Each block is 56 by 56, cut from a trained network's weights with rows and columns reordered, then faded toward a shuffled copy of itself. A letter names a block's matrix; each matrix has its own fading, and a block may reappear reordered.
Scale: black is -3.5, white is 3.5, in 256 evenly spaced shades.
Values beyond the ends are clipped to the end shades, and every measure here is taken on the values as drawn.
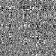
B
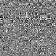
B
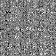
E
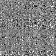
E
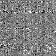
E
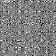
E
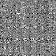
E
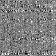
E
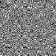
B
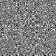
B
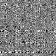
E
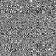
B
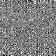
E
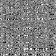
E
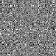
B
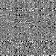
E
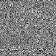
B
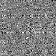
B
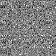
B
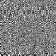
B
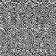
B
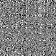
E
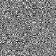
B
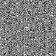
E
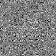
B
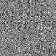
B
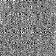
E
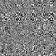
B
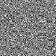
B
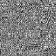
B
